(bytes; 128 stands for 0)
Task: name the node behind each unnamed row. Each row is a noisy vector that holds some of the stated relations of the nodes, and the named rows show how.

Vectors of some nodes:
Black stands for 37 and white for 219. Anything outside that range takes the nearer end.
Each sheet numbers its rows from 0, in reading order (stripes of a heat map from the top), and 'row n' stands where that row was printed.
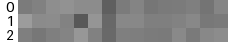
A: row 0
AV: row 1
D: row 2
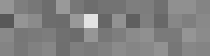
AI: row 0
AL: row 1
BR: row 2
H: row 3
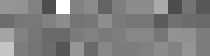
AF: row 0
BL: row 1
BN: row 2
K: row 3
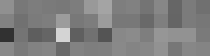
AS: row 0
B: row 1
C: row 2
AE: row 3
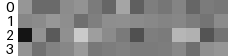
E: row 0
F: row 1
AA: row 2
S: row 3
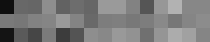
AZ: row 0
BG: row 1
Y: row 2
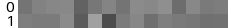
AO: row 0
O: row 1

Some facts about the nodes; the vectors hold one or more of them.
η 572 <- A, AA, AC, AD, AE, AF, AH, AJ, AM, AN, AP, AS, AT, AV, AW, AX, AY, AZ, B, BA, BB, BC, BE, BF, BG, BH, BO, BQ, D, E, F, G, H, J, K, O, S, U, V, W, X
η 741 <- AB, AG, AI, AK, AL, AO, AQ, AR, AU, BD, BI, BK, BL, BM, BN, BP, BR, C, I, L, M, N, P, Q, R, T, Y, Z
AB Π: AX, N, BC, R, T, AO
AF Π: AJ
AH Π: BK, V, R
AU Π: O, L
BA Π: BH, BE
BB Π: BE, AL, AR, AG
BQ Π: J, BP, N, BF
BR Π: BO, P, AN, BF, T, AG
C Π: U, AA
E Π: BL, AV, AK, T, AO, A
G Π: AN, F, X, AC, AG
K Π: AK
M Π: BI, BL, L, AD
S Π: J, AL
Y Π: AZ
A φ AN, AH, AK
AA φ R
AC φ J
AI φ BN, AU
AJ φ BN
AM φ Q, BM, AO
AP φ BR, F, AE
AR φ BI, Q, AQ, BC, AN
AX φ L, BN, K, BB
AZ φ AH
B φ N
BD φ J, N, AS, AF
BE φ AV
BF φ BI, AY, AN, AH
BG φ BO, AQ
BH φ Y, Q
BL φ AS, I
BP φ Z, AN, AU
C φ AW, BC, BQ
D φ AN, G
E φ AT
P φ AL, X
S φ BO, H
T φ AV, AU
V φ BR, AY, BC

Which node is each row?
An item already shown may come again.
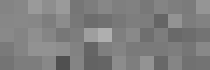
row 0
BH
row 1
T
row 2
J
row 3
V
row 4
BI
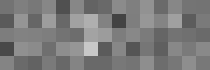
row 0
BI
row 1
R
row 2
N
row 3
P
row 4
M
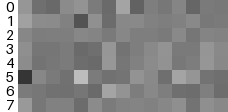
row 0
E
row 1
AV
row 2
W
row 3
BR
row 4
BR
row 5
U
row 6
I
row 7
AH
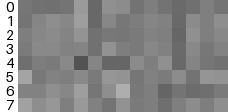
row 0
BD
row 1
AR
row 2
BP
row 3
AG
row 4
BI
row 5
BA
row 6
AC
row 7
BE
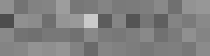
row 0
S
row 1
P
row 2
AB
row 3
BF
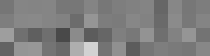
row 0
BK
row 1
AG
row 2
AU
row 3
X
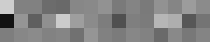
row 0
BB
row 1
AA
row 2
AG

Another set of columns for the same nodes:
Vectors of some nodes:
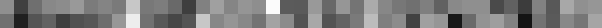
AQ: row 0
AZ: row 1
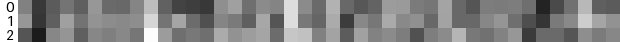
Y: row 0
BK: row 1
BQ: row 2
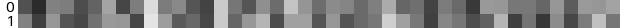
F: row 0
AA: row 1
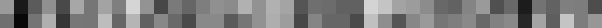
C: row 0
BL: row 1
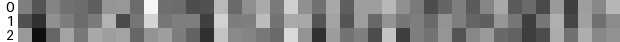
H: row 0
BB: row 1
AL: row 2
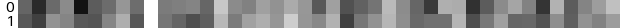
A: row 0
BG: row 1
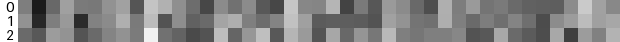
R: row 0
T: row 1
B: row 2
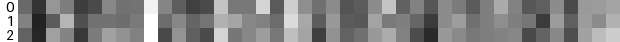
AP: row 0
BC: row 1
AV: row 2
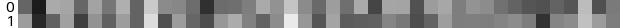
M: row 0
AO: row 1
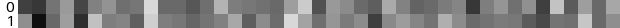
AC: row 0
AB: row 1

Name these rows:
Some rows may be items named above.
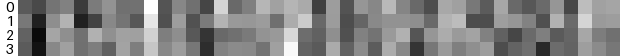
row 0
K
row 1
AX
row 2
AU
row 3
BI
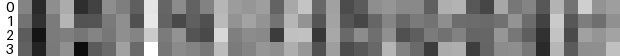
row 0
AX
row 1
BH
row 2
J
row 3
A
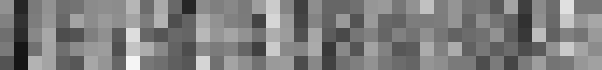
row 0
L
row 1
N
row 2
BH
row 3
R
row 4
BE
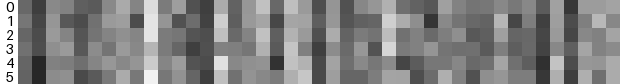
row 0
O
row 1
AA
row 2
B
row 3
BD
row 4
J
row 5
AD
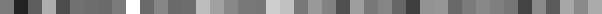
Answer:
BC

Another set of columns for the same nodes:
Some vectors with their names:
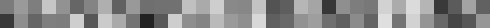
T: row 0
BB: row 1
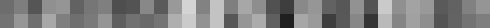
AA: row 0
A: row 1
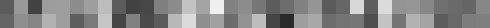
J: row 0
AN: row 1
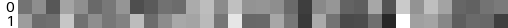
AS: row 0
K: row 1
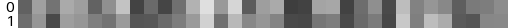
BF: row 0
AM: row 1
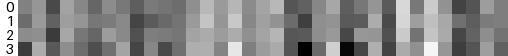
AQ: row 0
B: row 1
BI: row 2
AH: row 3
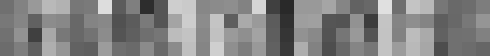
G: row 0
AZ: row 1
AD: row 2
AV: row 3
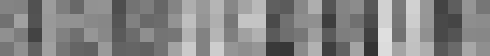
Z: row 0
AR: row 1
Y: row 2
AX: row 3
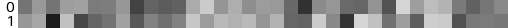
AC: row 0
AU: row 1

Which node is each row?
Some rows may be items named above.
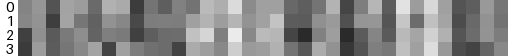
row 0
N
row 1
BI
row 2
V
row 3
BE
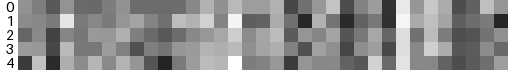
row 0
BN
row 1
E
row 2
AL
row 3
BL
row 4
S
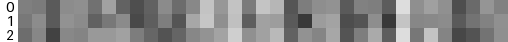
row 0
C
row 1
AZ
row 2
AL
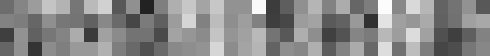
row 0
BR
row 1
AJ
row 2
BE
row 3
AL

